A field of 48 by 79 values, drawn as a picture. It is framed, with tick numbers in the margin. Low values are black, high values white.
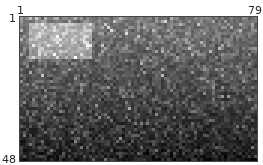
Ninth with the highest average: top left. Odd rows or columns: none. Odd patch: higher, in the top left. Stripes: none. Slope: up to the top.
